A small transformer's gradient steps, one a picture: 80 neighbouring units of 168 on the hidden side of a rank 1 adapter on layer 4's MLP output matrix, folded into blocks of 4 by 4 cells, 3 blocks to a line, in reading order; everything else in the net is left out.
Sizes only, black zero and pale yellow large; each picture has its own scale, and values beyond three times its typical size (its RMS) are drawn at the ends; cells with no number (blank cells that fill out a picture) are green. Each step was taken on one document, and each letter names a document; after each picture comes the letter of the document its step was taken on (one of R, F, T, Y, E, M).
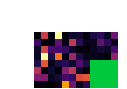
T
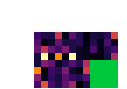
T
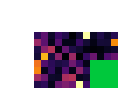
T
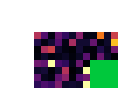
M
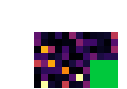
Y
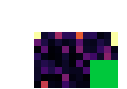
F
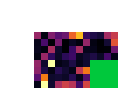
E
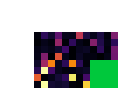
T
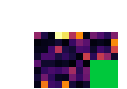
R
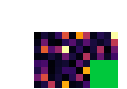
Y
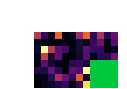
M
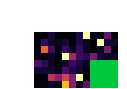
R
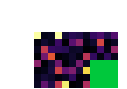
Y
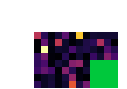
E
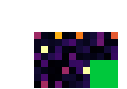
M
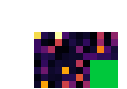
F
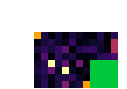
M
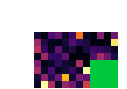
R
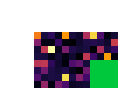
F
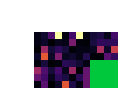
E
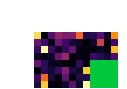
E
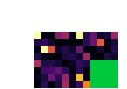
Y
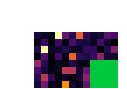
M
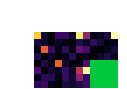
Y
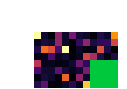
F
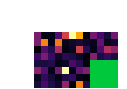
E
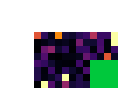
F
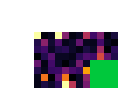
R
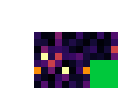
T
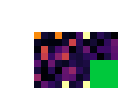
M
